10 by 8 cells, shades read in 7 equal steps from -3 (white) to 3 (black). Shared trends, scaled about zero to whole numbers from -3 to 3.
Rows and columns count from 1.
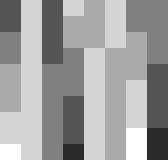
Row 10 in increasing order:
-3 -3 -2 -2 -1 0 2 2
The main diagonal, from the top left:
1 -2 1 0 -2 -1 -2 1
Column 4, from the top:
-2 -1 -1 0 0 0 1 1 1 2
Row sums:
-5 -4 -6 -5 -6 -7 -6 -7 -7 -7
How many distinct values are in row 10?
5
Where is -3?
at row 9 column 7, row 10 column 1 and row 10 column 7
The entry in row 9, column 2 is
-2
